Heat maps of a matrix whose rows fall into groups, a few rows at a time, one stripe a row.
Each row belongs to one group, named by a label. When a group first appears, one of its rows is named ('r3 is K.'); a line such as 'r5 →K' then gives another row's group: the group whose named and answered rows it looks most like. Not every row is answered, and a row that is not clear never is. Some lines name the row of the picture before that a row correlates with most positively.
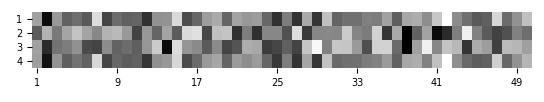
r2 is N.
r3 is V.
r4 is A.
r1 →A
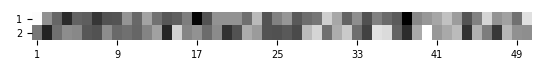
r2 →V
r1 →V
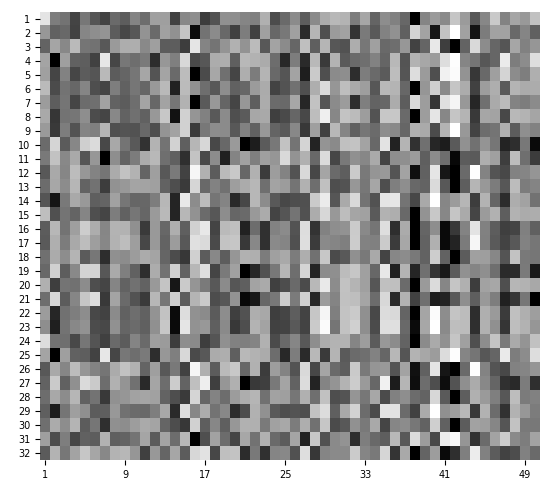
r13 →N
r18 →N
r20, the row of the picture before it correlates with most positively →2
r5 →A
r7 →A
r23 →V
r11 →N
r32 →N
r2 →A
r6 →V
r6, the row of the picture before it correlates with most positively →2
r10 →N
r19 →N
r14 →V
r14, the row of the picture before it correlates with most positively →2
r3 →N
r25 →A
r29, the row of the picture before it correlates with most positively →2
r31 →A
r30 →N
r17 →N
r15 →V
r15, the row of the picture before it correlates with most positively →2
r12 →N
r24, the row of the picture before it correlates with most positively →1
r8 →V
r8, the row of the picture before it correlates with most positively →2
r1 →V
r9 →A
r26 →N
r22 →V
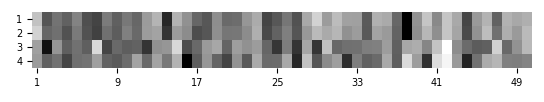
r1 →V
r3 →A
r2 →V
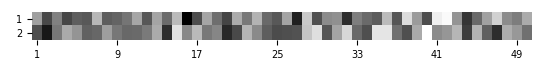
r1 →A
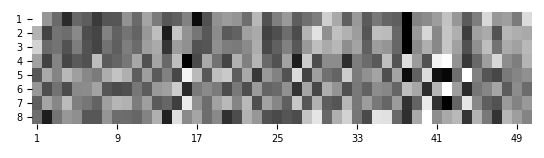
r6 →A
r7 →N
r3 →V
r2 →V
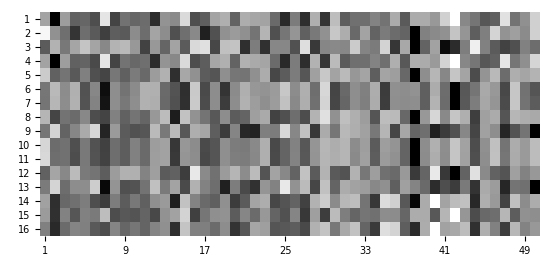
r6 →N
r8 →V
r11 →V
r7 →N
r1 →A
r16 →V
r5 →V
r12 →N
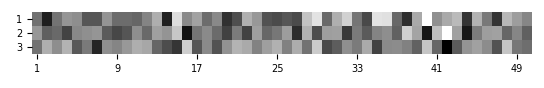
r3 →N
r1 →V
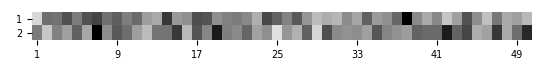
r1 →V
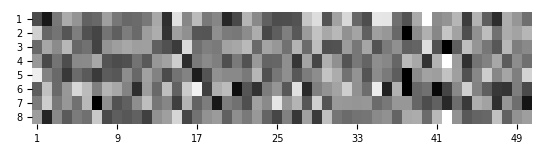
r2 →V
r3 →N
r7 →N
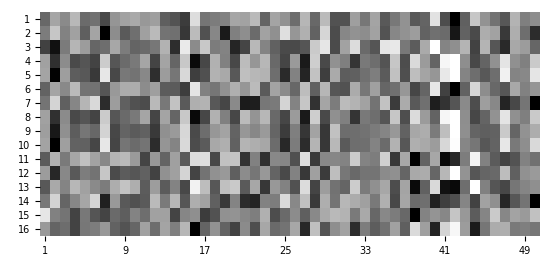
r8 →A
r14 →N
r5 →A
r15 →V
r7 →N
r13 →N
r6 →N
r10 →A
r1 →N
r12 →A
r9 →A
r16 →A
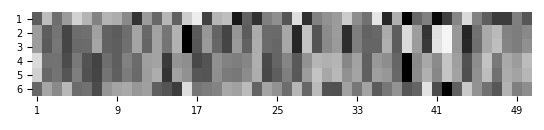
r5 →V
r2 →A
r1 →N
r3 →A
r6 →N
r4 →V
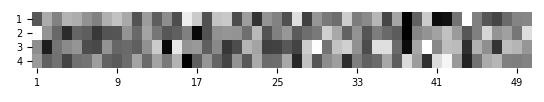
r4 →A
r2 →V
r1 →N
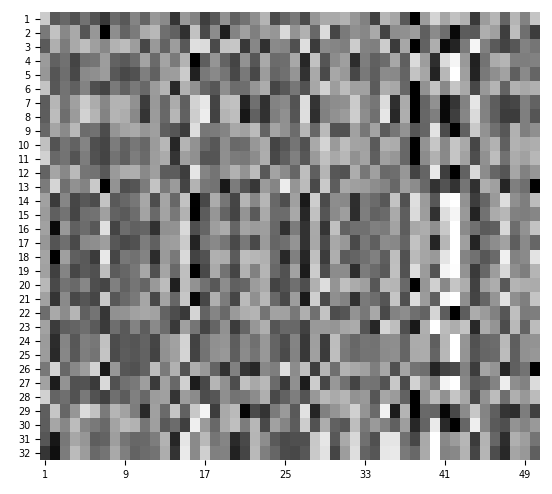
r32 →V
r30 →N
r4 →A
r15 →A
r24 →A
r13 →N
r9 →N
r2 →N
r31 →V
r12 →N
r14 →A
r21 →A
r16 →A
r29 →N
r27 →A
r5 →A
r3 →N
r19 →A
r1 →V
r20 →V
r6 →V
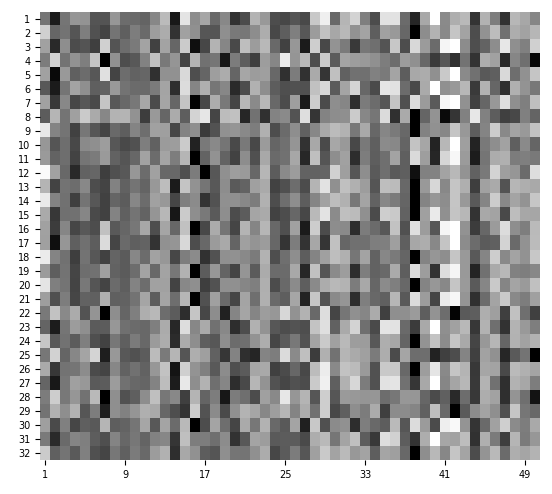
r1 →V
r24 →V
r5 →A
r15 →V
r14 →V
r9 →V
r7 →A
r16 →A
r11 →A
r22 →N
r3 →A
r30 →A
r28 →N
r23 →V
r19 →A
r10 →A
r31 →V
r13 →V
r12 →V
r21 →A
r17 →A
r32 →V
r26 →V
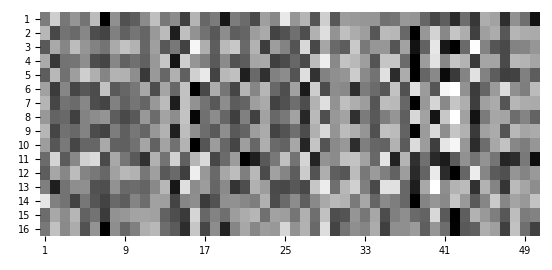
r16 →N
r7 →V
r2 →V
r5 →N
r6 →A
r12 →N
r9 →V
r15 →N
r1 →N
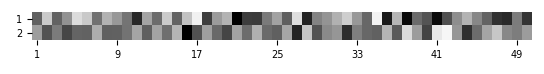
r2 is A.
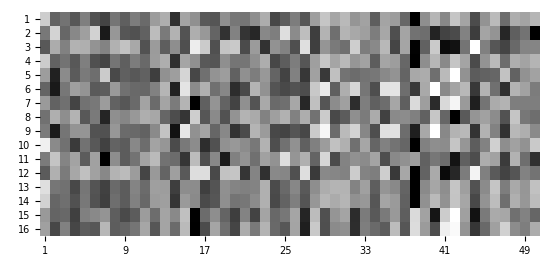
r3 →N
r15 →A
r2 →N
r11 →N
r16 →A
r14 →V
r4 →V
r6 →V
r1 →V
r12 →N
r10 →V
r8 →N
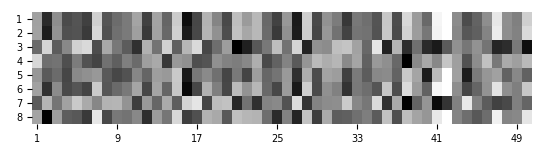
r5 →A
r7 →N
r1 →A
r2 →A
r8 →A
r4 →V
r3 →N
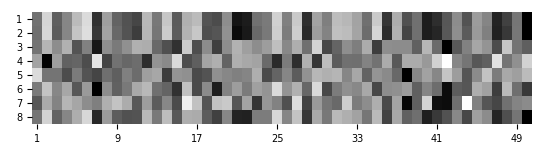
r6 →N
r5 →V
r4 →A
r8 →N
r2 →N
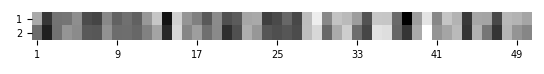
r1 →V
